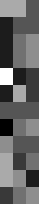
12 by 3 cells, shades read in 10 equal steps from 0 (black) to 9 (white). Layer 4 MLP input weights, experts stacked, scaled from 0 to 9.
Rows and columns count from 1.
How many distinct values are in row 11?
3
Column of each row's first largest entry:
1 2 3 3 1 2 1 3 1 1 1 3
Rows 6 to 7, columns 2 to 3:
6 2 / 3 3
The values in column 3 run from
1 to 5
